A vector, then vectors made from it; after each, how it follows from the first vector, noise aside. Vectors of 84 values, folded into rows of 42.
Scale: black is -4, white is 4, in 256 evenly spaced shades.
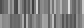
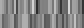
sign-scrambled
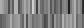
negated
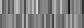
sign-scrambled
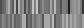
sign-scrambled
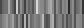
sign-scrambled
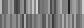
sign-scrambled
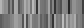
negated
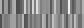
sign-scrambled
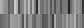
negated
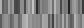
sign-scrambled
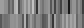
negated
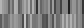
negated
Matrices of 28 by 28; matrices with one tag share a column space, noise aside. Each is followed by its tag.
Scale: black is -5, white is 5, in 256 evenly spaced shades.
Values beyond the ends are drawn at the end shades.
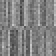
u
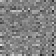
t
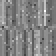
u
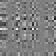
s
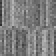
u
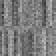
u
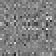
s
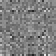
t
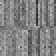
u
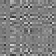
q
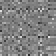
t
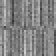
u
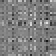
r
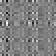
r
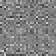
q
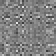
q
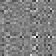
t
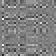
q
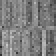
u
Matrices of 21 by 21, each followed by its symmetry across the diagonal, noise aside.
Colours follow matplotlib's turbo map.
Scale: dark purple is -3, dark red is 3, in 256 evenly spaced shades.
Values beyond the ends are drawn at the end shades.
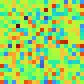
antisymmetric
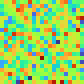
antisymmetric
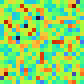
symmetric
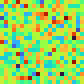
antisymmetric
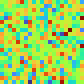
neither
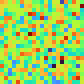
neither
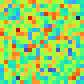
symmetric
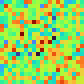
symmetric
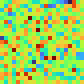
neither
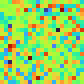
antisymmetric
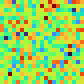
neither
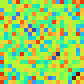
symmetric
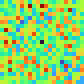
symmetric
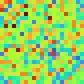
symmetric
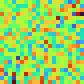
antisymmetric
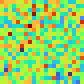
neither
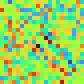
antisymmetric
